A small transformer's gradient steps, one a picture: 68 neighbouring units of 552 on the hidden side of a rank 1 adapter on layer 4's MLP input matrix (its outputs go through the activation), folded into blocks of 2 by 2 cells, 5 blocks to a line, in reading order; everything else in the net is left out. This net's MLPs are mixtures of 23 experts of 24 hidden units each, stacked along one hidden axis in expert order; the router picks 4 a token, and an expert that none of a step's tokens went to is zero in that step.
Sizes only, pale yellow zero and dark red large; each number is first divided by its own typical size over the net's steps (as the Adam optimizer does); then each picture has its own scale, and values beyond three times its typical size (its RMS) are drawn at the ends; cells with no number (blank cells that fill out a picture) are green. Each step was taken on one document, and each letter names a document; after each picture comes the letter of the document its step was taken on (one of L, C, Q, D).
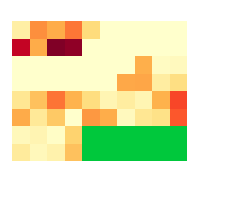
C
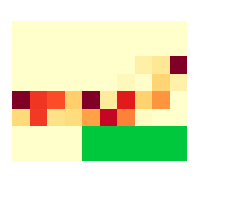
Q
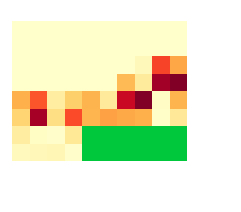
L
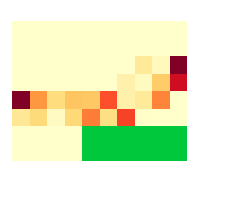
Q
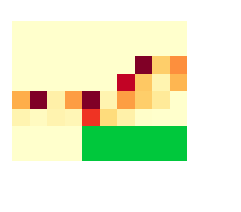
Q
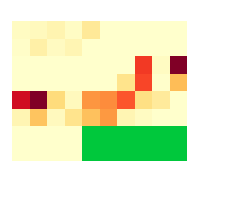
Q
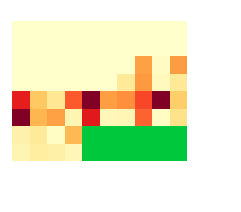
L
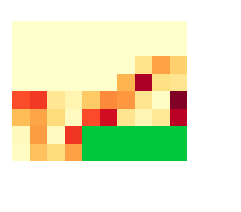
L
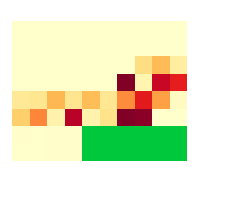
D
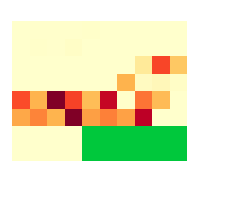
D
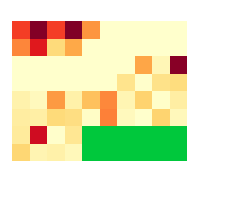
C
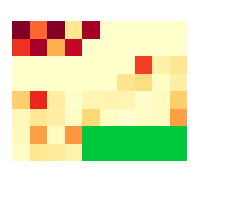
C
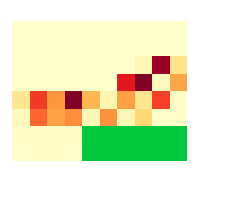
D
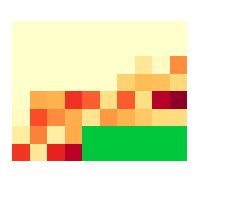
L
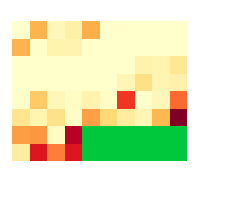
C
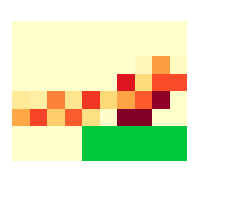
D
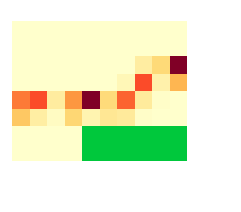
Q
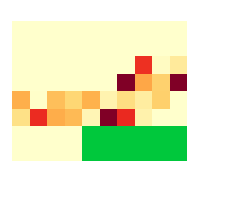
D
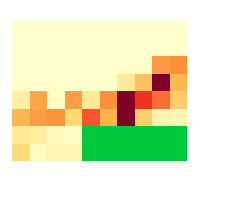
L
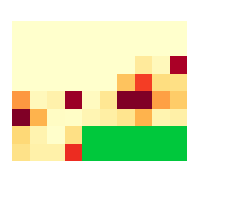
L
